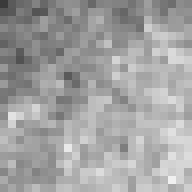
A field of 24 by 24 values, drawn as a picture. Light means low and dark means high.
Ninth with the highest average: top left. Ninth with the lowest average: bottom right. Stripes: none. Slope: up to the top left.
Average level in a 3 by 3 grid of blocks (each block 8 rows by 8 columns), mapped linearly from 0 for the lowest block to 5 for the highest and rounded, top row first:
5 3 2 | 3 2 1 | 2 1 0
